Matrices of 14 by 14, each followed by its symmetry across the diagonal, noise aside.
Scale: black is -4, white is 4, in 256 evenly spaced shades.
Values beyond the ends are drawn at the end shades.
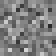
antisymmetric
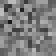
symmetric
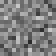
symmetric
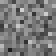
neither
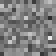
neither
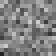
neither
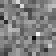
antisymmetric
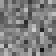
neither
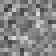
symmetric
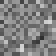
symmetric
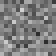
neither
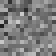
neither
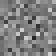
antisymmetric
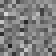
neither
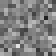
antisymmetric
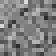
symmetric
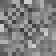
symmetric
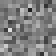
antisymmetric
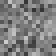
neither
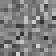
antisymmetric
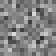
symmetric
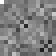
symmetric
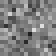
antisymmetric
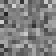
antisymmetric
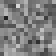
antisymmetric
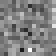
neither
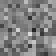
antisymmetric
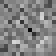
symmetric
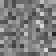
neither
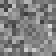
symmetric
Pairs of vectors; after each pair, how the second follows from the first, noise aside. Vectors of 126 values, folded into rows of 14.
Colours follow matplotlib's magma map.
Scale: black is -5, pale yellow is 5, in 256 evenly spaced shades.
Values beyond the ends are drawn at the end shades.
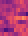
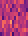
shuffled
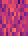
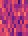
sign-scrambled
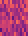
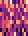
scaled up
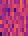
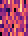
scaled up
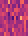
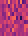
sign-scrambled
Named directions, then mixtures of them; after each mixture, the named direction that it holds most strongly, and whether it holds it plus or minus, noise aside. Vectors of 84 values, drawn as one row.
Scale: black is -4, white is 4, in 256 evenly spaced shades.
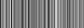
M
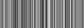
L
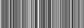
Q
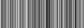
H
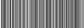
M, minus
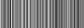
M, minus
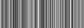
Q, plus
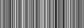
L, minus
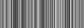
L, plus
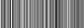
M, minus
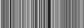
Q, plus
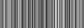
L, plus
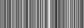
M, minus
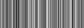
H, minus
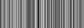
Q, minus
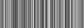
L, plus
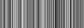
L, minus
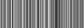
M, minus
